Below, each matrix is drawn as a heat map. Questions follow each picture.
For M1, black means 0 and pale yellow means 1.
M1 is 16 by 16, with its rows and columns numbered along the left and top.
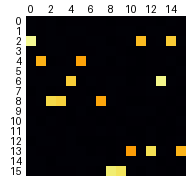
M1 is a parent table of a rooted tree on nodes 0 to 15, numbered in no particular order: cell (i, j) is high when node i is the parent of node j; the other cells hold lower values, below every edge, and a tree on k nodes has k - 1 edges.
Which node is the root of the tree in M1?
6
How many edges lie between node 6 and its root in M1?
0
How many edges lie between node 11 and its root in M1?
5
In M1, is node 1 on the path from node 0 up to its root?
no
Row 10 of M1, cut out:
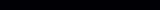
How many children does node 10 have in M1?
0
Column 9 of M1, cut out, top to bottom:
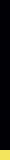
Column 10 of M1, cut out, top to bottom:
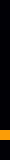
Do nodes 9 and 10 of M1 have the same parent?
no
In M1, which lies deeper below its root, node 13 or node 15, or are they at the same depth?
node 15
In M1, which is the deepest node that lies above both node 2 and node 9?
15
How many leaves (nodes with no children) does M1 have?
10
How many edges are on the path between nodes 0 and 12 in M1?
5
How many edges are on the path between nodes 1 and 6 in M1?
2
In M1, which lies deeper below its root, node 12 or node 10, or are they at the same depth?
the same depth
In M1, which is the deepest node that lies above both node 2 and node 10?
13
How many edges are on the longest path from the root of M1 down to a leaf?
5
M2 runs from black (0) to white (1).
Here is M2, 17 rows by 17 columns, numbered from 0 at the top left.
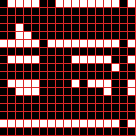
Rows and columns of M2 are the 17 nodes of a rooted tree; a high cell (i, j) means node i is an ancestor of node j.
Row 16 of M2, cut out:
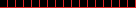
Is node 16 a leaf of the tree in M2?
yes
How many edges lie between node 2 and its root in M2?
8
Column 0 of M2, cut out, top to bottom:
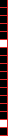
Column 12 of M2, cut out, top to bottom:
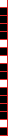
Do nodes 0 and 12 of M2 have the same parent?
no
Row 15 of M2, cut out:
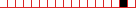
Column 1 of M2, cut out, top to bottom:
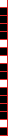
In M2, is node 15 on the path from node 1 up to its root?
yes
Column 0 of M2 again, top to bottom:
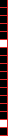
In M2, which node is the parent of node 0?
5
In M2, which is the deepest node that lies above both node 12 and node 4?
10
